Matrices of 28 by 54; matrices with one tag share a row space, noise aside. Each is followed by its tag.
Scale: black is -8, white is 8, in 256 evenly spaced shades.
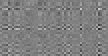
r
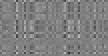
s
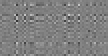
s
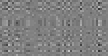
r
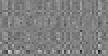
r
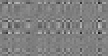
r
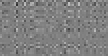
s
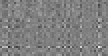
r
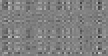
r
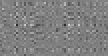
s
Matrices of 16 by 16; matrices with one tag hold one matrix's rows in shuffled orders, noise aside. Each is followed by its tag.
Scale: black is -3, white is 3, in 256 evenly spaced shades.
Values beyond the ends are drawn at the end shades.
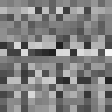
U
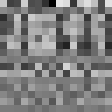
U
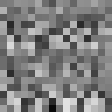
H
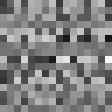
U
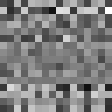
U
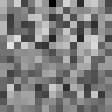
H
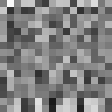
H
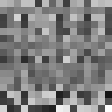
U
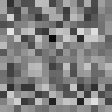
H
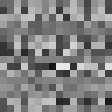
U
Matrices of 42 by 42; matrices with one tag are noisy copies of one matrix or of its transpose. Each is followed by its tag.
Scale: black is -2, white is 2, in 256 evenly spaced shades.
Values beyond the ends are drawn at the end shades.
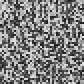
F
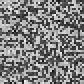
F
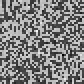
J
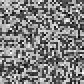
F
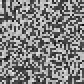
J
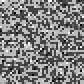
F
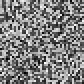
J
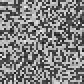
J
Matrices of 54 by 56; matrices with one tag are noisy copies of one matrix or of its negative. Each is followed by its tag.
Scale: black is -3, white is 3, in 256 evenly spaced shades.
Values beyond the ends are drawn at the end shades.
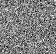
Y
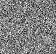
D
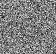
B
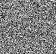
B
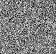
D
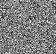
B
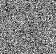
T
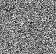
T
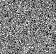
D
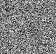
T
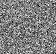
B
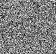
B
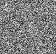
T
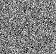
D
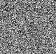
T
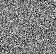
Y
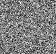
B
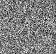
D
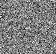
B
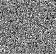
Y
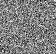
Y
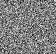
Y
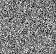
D
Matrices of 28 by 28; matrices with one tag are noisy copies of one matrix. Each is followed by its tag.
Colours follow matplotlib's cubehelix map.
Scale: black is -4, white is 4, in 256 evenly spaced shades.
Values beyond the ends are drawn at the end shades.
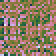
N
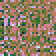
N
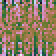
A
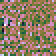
N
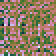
N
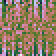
A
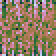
A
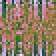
A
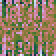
A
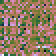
N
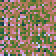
N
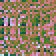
N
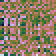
N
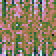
A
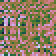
N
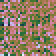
N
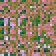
N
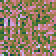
N
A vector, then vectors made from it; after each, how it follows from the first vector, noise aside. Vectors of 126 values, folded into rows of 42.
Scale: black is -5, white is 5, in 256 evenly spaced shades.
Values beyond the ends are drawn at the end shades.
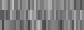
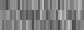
wrapped around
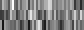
scaled up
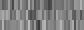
negated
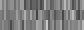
wrapped around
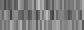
wrapped around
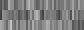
wrapped around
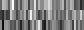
scaled up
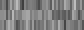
wrapped around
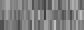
wrapped around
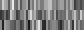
scaled up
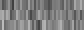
negated
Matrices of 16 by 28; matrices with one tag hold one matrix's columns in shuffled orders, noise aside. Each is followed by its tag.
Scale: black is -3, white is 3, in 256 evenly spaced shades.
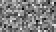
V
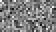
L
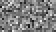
V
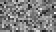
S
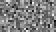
V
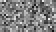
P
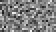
S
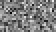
L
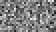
P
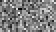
L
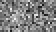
P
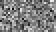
L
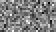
V
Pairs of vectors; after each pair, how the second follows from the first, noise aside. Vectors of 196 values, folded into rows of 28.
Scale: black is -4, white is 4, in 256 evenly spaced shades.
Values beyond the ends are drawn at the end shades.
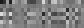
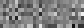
reversed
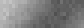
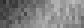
negated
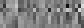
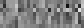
copied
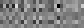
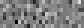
shuffled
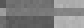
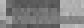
wrapped around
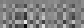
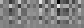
reversed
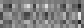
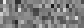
shuffled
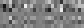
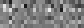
negated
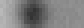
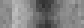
wrapped around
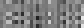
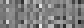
wrapped around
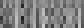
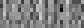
reversed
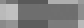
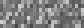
shuffled
